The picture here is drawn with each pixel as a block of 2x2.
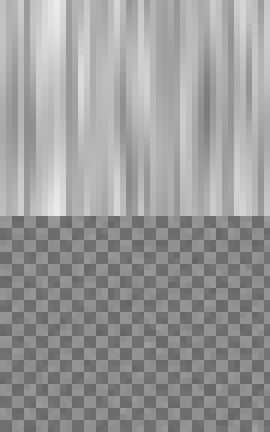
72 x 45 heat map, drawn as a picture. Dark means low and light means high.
It is made of 2 by 1 panels. Panel 1,1: high, streaked downward. Panel 2,1: middling, checkered.
